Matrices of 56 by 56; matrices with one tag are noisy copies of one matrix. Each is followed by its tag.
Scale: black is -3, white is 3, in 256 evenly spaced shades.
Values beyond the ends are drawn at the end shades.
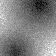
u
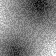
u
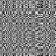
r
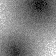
u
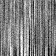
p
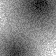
u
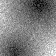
u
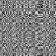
r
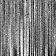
p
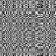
r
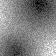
u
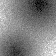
u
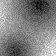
u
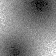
u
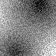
u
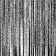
p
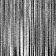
p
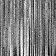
p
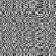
r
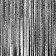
p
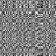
r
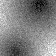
u
